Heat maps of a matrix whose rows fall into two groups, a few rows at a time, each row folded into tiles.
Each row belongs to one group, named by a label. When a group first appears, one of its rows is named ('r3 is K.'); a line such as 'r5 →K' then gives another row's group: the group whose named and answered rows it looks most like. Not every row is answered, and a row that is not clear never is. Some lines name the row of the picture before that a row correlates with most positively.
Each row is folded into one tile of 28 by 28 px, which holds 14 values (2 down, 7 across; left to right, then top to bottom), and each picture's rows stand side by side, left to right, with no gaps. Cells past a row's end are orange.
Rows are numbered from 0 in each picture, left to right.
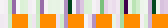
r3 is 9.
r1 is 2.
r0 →2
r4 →2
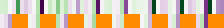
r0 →9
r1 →2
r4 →2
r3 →2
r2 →9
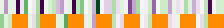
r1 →2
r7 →2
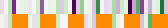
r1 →2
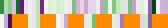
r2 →9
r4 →9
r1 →2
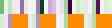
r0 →9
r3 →2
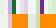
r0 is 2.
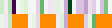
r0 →2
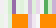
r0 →2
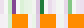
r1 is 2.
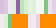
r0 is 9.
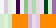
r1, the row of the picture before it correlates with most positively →1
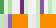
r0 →9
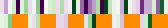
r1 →2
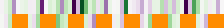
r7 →9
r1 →2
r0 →2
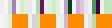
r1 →2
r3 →2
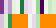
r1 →2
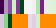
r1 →2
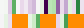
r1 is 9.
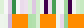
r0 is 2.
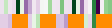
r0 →9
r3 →2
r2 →9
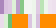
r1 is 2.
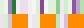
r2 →9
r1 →2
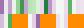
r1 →9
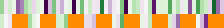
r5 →2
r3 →9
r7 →9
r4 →2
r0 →9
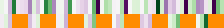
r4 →2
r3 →2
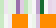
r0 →9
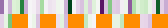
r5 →9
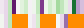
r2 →9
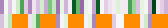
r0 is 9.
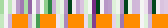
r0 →9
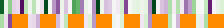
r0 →9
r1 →9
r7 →2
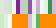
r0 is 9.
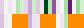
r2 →2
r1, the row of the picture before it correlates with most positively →1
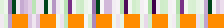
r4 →2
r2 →2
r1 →9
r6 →2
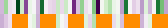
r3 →2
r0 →9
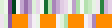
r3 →9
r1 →9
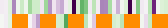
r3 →9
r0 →2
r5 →2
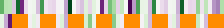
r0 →9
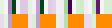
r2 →2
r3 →2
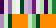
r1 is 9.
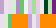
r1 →9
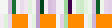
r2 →2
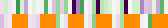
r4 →2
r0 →9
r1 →9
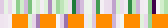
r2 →9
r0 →9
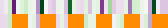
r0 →2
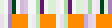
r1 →2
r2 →2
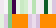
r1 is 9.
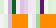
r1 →2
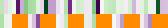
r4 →9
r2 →2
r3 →2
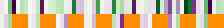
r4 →9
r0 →2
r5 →9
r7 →2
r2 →9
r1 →2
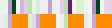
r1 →9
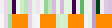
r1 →9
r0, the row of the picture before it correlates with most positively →2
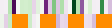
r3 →9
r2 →9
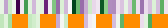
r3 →9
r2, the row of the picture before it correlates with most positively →2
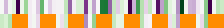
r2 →2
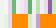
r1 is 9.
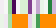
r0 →2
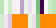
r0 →9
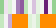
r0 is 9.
